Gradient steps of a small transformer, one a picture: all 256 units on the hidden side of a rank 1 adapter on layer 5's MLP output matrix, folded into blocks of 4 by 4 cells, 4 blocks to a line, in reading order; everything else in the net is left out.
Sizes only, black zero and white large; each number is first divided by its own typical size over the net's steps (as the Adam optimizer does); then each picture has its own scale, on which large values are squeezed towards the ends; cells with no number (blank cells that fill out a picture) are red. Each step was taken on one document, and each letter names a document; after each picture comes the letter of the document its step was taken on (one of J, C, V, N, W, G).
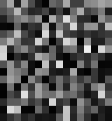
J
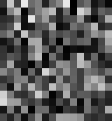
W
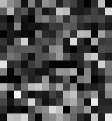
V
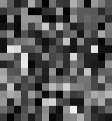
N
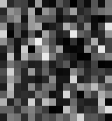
N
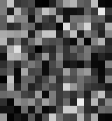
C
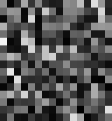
N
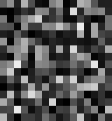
J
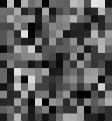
J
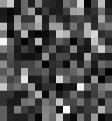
C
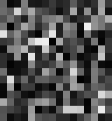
N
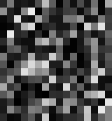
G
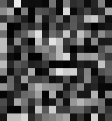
V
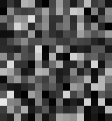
W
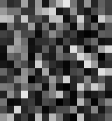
W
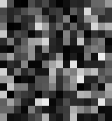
G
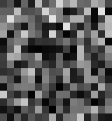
W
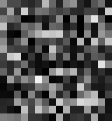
V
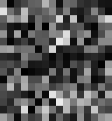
V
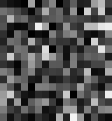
N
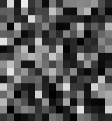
C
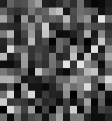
J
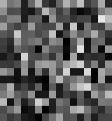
C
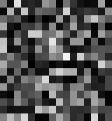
V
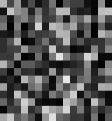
V
